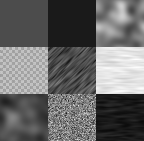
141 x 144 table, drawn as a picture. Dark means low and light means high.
It is made of 3 by 3 panels. Panel 1,1: low, flat. Panel 1,2: very low, flat. Panel 1,3: middling, smooth, strong in contrast. Panel 2,1: high, checkered. Panel 2,2: low, slanting up to the right. Panel 2,3: very high, streaked across, faint in contrast. Panel 3,1: low, smooth. Panel 3,2: middling, fine-grained, strong in contrast. Panel 3,3: very low, streaked across, faint in contrast.
